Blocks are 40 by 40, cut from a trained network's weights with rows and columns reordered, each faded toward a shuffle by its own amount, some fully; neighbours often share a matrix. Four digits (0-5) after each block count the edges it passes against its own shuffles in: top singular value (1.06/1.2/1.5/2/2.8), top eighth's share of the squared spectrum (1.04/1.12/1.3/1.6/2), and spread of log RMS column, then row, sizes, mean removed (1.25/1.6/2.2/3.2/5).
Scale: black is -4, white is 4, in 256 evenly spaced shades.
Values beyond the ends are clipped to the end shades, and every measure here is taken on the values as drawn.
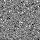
0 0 0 0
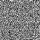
2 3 1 1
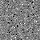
0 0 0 0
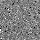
0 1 0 0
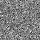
0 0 0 0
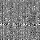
3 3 0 2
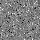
0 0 0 0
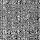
3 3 0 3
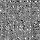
2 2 0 1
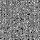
2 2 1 1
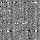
3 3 0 2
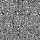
0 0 0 1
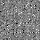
1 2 0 1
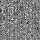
2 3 0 2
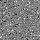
0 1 0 0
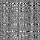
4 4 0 3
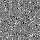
0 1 0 0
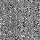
1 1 0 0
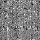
2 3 0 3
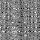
3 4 0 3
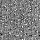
1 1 1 0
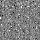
1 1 0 0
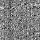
2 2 0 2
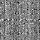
3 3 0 2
